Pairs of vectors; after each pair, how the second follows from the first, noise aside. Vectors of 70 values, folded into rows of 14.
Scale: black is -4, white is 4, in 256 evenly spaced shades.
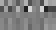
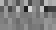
copied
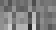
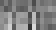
copied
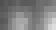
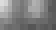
reversed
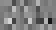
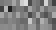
wrapped around
